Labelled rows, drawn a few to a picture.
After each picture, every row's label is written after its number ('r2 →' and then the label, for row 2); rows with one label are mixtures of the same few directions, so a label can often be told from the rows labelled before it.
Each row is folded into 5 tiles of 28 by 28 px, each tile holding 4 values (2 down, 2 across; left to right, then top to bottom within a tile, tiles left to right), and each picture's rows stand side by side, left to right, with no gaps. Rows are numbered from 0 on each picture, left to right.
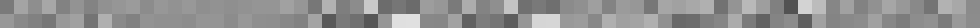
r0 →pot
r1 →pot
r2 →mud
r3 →mud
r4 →mud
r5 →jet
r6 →jet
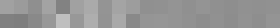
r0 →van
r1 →van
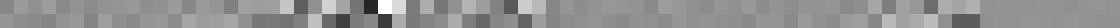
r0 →pot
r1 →mud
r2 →jet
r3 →jet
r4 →jet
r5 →pot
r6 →mud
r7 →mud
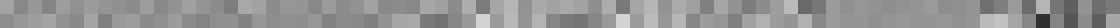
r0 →pot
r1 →jet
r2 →mud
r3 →van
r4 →van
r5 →jet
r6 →jet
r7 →van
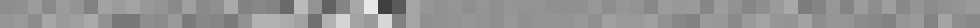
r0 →mud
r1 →mud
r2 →jet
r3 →pot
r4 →mud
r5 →jet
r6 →pot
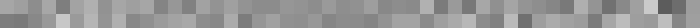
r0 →van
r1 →pot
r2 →mud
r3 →pot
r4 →jet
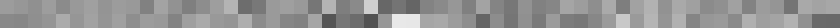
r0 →van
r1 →jet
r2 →mud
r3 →van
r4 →van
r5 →mud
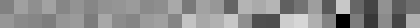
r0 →pot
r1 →mud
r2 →van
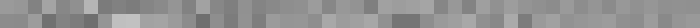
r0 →mud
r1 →van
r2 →mud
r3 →pot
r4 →pot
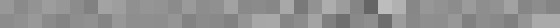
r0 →jet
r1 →mud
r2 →jet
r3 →mud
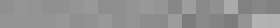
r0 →jet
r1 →mud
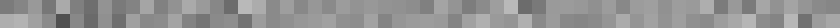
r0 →van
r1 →jet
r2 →pot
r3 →jet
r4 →van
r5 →pot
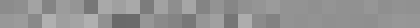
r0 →mud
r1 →pot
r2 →mud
